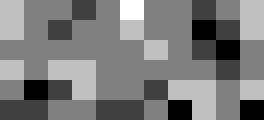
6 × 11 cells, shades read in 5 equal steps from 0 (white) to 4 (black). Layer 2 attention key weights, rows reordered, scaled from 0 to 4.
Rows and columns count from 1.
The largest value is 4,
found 5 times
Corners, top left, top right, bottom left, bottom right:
1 1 3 4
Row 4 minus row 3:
-1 0 -1 -1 0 0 1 0 -1 -1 0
